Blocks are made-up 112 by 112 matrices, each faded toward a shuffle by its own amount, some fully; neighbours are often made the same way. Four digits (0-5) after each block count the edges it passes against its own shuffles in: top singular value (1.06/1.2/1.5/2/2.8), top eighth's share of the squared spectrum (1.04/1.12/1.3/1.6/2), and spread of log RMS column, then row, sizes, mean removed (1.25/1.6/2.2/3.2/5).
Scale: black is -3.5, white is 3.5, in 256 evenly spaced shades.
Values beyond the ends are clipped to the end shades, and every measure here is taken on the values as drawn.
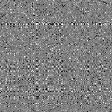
5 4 3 3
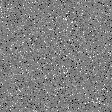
2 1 0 0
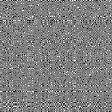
5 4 2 3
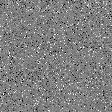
2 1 0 0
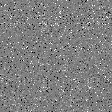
3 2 0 1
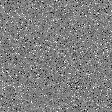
2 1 0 0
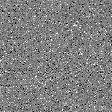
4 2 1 1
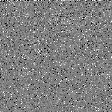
4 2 1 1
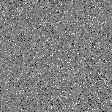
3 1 0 0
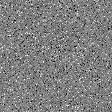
2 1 0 0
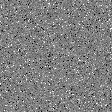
2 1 0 0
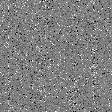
1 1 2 0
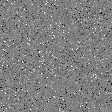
0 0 0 0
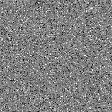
3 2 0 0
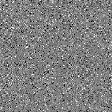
4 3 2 2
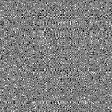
5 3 2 2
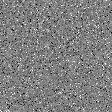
2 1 0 0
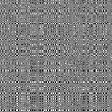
5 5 4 4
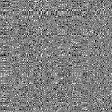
5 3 2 3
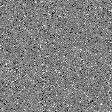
1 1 1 0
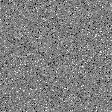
2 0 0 0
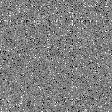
4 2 1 1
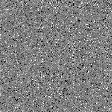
3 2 1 1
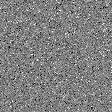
0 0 0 0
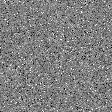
0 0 0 0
